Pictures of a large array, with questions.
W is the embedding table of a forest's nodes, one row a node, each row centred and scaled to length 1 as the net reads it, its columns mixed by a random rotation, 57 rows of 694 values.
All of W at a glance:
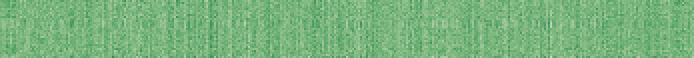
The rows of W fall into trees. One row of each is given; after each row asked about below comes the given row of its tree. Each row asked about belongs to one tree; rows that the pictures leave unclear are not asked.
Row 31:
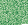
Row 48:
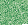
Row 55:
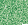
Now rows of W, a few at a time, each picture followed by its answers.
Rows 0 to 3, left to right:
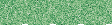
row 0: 55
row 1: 55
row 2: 31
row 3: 55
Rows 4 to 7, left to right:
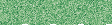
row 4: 31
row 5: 55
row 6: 48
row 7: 55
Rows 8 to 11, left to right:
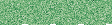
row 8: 31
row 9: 48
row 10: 31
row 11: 55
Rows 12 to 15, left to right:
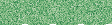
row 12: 31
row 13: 55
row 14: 31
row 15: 31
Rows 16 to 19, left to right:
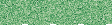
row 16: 55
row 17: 55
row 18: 48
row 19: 31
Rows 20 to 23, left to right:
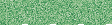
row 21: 31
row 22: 31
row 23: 31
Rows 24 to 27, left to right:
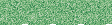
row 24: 31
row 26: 31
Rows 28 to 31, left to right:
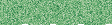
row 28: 31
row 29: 48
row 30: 55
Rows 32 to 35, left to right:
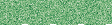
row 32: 31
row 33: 55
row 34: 48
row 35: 55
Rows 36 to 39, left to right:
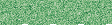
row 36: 31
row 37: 55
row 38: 48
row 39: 31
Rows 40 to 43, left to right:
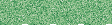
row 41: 55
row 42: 48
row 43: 31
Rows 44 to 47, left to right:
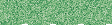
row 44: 31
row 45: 55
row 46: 31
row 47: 55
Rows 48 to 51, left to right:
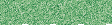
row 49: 48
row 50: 55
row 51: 55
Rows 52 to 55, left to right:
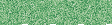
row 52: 31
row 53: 55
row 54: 31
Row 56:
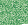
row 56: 31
